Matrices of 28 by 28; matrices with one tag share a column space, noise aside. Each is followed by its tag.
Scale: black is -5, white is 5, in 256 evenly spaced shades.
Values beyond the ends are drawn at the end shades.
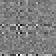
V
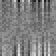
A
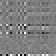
V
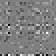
V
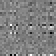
V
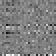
V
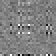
V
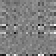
V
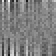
A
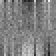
A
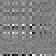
V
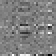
V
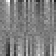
A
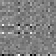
V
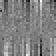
A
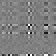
V
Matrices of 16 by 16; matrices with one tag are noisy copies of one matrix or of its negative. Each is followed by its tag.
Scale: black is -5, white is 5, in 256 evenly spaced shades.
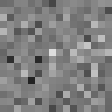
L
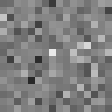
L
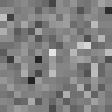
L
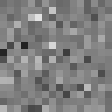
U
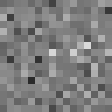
L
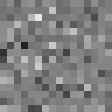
U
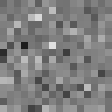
U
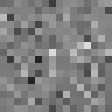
L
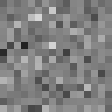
U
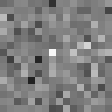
L
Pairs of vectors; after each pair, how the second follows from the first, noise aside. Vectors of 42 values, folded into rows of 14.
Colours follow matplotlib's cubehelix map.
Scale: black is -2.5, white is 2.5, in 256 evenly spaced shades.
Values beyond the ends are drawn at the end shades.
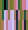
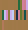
partly zeroed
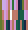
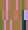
partly zeroed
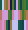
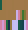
partly zeroed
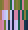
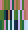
negated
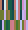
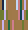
partly zeroed
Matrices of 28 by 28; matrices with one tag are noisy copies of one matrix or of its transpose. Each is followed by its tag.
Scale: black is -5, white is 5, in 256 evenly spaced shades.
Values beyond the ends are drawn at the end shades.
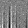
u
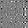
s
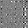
s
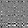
s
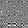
s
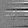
u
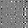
s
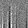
u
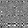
s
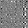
s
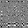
s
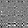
s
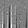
u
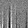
u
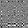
s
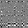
s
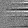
u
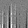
u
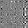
s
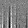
u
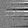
u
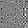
s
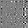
s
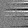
u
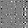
s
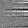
u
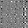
s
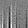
u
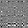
s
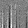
u
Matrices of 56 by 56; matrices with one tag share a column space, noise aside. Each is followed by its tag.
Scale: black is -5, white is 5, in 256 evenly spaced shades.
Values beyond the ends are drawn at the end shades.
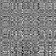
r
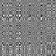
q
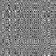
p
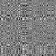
q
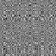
q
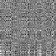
r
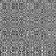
r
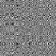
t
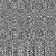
r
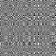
t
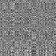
r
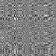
q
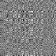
p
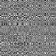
t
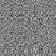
q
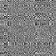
t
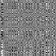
r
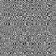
t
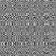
t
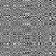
t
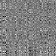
r
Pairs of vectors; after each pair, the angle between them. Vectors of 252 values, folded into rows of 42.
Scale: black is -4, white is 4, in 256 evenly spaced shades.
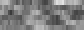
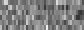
partly aligned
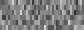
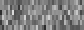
partly opposed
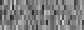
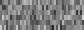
partly aligned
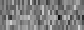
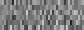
partly opposed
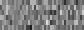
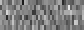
partly aligned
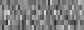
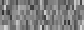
orthogonal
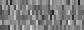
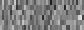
orthogonal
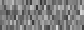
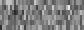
partly aligned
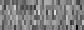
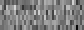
nearly parallel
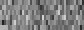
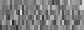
partly opposed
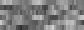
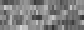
nearly opposite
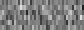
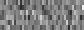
nearly opposite
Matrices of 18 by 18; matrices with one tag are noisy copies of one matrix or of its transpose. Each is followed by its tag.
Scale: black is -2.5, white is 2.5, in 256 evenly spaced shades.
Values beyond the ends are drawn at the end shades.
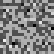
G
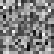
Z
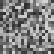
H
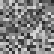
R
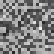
R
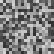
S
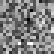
Z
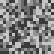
R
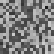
R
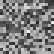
R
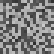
G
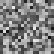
Z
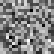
S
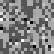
R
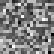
H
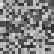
R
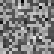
S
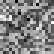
R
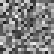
Z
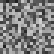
G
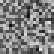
S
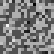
Z
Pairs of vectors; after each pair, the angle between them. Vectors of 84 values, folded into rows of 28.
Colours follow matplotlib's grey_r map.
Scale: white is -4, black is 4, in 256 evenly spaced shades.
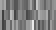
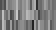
nearly opposite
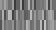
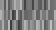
orthogonal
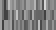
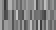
nearly parallel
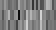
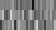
orthogonal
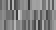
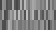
partly aligned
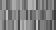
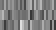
partly aligned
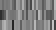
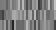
partly aligned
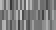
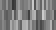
orthogonal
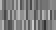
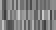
nearly parallel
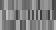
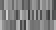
nearly parallel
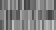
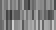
nearly parallel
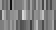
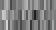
partly aligned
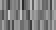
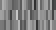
partly opposed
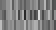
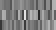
nearly opposite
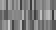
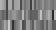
nearly parallel
